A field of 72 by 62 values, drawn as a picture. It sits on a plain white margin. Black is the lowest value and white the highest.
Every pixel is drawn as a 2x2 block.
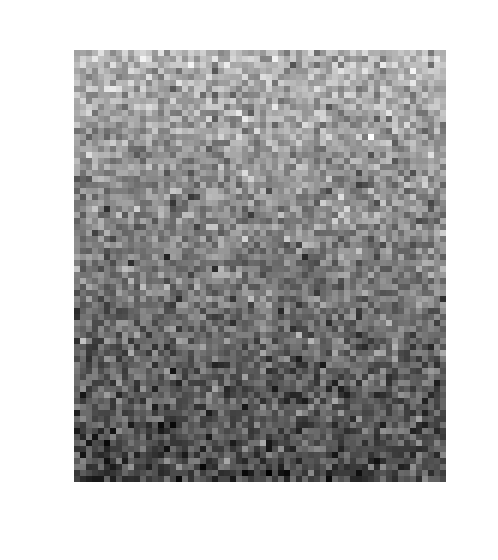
Grain: fine. Slope: up to the top. Odd rows or columns: none. Stripes: none.
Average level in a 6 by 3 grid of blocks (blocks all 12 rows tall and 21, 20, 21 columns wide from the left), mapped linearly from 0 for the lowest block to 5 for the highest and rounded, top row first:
5 5 5 / 4 4 4 / 3 3 3 / 2 2 2 / 1 1 1 / 0 0 0
